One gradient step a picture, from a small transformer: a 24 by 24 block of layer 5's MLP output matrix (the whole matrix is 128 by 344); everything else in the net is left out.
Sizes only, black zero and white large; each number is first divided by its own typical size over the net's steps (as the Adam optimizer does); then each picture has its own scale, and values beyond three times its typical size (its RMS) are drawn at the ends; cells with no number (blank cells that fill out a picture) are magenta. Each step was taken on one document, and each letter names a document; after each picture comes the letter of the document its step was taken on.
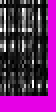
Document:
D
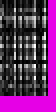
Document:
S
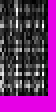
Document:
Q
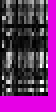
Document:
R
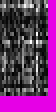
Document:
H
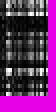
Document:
R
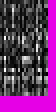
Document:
H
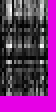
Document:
R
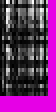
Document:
R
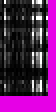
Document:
D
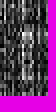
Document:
H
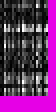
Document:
H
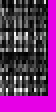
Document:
S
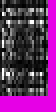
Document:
R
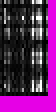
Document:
D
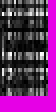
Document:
R
